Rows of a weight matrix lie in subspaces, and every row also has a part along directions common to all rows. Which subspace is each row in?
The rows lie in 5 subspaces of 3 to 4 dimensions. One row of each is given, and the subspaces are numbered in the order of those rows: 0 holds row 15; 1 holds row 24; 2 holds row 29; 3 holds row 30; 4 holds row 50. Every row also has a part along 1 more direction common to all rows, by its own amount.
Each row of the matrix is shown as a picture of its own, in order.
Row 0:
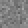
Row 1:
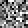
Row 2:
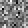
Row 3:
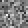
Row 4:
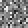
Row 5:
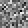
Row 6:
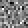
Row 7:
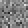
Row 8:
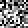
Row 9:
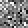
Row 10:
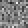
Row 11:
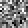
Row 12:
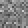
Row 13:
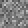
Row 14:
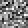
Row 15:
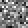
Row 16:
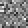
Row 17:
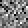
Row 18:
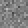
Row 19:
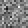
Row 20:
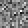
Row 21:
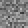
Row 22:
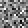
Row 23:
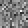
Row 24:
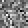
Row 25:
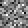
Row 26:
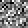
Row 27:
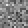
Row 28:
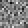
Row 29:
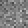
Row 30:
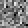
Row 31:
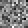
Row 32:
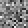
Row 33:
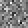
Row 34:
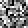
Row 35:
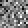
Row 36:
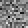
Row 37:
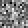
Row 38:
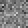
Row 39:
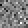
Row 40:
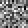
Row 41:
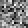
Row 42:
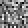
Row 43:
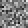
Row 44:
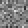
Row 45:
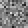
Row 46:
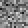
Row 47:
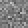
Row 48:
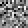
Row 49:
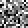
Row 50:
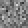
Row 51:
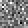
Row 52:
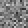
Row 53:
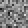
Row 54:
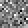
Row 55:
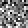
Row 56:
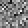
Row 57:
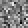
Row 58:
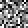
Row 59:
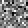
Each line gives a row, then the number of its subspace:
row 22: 4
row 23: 1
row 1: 2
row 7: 0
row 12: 3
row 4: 0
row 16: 3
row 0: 4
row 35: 1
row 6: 4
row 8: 3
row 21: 2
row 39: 1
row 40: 0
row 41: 3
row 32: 2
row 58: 3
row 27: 2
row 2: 4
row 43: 3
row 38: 3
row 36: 2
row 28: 4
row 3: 1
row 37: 3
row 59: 0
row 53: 0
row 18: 0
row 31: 4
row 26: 1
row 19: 0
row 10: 4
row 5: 1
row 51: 3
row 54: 1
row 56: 1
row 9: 2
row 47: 2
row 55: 0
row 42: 4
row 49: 3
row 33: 0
